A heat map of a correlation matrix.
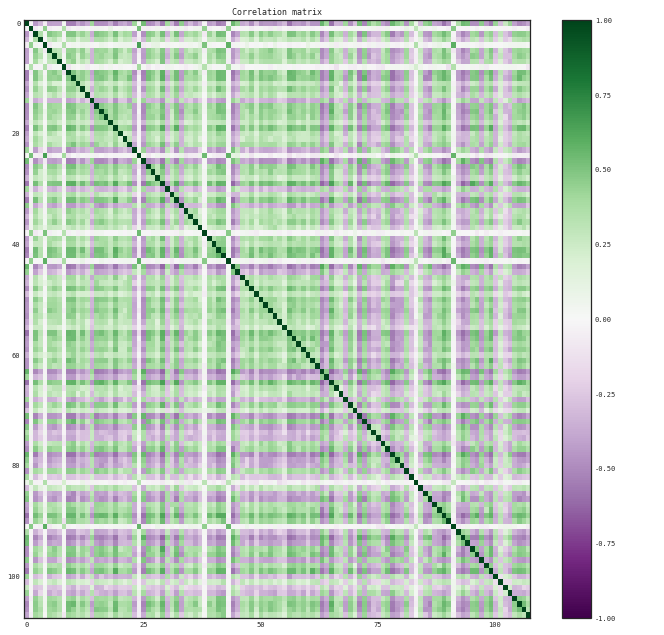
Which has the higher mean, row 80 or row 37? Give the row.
37
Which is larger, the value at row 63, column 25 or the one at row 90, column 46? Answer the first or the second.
the first
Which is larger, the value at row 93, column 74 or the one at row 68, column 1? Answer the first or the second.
the first
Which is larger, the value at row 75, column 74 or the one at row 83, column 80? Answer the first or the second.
the first
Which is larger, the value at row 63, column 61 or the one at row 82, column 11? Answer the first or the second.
the second
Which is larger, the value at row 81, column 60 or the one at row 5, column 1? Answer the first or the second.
the first
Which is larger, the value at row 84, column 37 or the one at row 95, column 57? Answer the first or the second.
the second
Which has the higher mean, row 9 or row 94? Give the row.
9
